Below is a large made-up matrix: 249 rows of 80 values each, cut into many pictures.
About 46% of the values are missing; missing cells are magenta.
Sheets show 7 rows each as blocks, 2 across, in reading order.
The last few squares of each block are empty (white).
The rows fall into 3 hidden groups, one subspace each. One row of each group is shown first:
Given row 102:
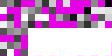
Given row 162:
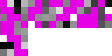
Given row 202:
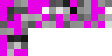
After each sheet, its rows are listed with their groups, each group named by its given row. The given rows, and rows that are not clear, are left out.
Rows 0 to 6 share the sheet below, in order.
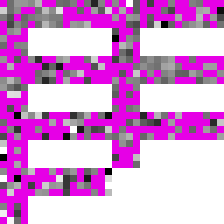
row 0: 202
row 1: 162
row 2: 202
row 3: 102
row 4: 162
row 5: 162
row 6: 102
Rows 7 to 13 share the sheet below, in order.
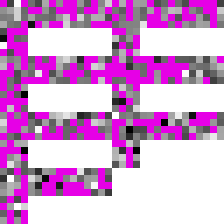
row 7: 162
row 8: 162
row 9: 102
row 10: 162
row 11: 102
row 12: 102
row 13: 202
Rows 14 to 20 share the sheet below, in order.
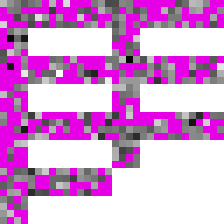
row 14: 102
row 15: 102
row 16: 202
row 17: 162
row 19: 202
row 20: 162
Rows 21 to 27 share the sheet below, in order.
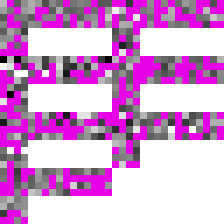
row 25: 102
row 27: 162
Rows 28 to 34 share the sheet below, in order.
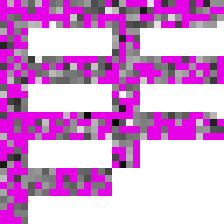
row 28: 162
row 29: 202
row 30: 202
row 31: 102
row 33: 102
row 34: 102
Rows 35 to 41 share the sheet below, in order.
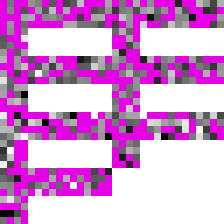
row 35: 102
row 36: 102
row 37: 102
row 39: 202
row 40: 162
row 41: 162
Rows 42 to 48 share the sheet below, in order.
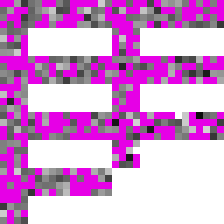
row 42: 102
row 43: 202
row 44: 162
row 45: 202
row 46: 202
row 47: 202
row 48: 162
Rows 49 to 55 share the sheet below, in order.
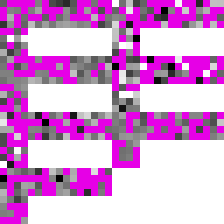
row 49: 102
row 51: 162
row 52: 202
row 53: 202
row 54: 162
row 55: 202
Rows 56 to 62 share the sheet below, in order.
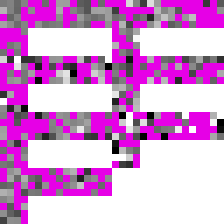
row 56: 102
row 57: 202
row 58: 162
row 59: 162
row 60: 202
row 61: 162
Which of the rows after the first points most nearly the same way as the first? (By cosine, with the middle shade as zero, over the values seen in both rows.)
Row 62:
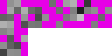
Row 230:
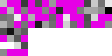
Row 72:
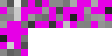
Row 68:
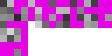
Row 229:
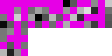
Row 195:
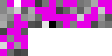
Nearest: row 195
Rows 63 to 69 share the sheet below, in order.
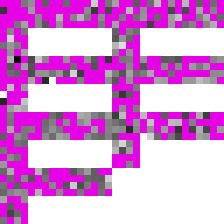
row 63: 202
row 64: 162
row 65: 162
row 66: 202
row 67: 102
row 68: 162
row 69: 162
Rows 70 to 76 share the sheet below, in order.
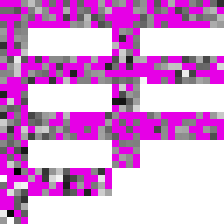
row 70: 162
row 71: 102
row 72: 162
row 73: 162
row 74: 102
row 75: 102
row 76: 102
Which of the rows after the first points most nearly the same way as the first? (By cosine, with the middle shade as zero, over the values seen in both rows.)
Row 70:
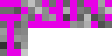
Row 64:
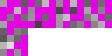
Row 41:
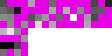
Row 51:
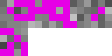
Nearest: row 41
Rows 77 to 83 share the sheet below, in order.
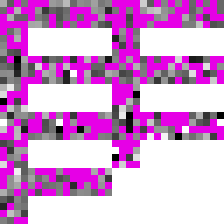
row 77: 202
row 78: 162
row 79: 162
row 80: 102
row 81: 202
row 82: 162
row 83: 162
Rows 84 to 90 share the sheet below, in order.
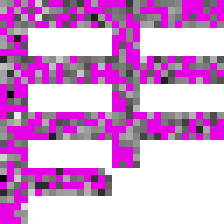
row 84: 202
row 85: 162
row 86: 102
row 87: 162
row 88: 162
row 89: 162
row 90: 102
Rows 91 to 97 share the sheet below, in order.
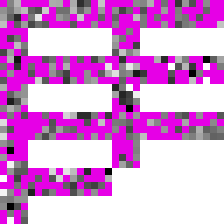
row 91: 102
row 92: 202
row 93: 162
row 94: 202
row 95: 102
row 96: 162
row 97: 102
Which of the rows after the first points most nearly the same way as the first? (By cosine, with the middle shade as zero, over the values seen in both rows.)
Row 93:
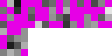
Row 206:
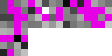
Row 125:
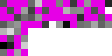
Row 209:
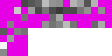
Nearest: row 125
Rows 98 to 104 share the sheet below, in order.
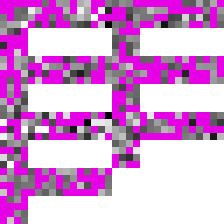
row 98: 202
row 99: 162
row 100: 202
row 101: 162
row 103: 202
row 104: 102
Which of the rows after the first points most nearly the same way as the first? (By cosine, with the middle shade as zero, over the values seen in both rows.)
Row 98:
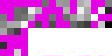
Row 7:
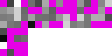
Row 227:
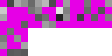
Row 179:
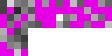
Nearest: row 179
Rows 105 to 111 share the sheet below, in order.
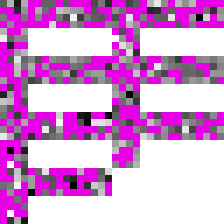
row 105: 162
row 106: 162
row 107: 162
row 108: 202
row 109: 102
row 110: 162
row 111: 162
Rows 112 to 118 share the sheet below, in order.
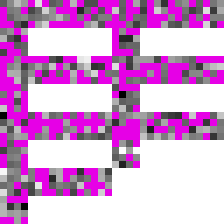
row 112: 202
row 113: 202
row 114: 102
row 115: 102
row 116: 102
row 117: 102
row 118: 102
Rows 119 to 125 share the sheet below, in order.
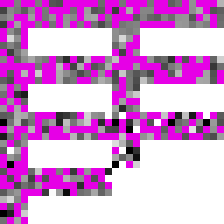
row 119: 102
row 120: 102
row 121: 202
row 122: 102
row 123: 102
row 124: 202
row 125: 162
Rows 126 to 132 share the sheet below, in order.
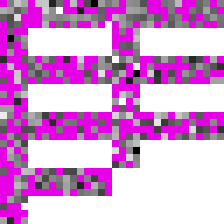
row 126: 202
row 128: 102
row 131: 102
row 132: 102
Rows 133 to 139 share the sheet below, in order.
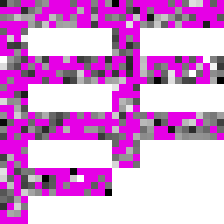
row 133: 102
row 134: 102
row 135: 102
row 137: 102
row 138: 202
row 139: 202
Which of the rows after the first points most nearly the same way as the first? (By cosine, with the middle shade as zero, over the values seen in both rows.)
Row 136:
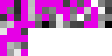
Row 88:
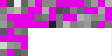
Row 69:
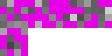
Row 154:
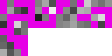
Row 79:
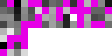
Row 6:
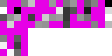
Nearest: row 79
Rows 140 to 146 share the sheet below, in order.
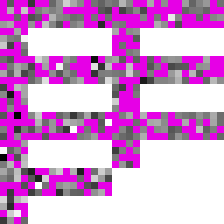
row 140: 202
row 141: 202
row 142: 202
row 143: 162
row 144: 162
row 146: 102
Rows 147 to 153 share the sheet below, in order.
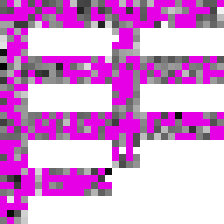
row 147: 202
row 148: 162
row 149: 102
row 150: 162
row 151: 102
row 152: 102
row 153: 162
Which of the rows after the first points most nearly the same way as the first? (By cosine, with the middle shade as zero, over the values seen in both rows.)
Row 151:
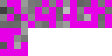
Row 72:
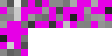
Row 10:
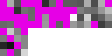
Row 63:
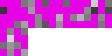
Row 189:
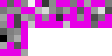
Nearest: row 10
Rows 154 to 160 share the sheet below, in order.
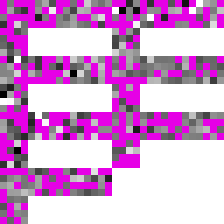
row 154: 102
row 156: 162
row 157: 202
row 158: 202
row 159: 202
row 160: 202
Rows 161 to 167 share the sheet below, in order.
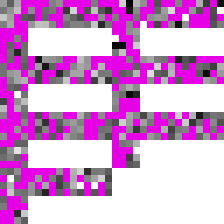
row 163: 202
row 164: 202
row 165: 202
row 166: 202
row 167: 202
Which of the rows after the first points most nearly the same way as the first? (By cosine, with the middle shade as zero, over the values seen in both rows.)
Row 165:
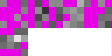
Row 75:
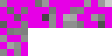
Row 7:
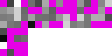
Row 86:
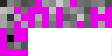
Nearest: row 7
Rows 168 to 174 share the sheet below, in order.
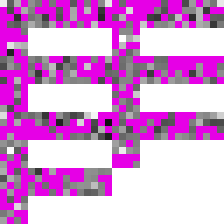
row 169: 102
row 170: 102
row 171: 102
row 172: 202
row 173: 102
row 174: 202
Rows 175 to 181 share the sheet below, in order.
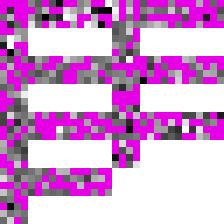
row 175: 102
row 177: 202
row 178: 162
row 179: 202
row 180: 162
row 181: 102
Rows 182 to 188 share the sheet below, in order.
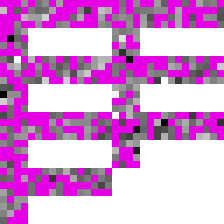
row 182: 102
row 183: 102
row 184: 162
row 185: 162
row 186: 102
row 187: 102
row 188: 102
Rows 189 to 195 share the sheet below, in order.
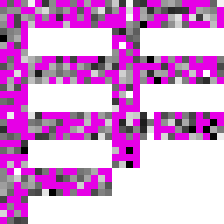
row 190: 162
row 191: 102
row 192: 202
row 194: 202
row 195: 162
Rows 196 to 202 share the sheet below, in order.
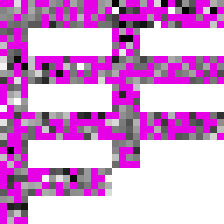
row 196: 162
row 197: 202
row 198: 202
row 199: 102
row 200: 102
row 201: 102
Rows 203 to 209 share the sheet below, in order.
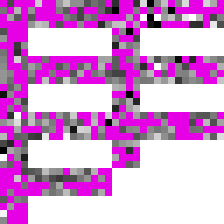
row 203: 202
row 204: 202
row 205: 162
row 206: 202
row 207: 162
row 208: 202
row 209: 162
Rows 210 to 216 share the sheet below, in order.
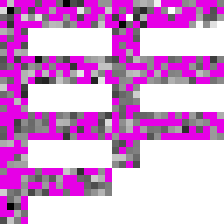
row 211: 202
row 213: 102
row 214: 162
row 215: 162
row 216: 102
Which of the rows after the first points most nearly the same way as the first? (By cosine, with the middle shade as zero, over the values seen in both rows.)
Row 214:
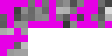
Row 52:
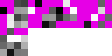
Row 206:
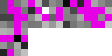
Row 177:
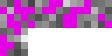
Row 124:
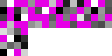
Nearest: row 206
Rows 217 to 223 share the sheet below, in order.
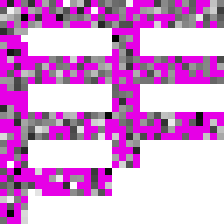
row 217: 202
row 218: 162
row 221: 102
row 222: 102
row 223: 162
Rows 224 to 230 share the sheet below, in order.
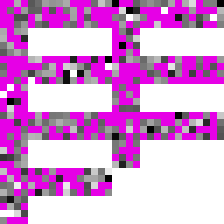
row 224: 102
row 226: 162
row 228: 162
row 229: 102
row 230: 162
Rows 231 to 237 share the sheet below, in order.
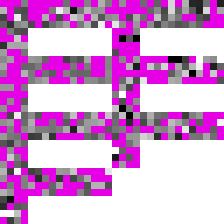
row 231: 202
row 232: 102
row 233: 202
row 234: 102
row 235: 162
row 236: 162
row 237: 162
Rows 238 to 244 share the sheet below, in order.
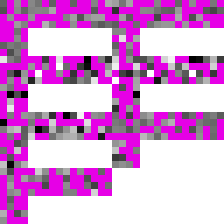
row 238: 102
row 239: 102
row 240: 102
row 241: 102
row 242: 102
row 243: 162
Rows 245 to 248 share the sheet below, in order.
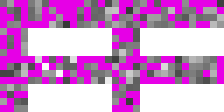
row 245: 162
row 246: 102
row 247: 202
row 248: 102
